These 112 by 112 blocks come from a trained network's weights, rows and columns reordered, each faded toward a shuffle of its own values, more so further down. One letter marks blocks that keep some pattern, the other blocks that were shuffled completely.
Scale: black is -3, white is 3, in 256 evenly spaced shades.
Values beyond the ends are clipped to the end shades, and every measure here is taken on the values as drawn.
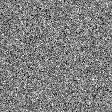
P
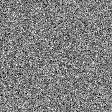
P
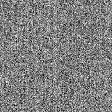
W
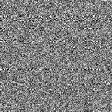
W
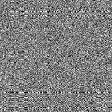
W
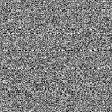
W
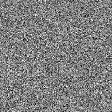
W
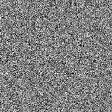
W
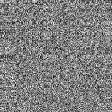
W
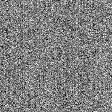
W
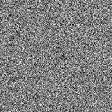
W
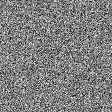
P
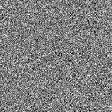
W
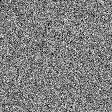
P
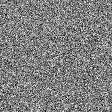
P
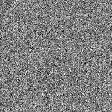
W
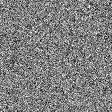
P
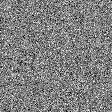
P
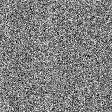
W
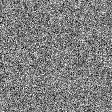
P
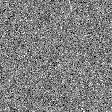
P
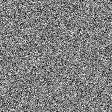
P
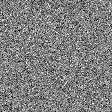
P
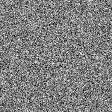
P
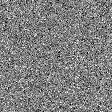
P
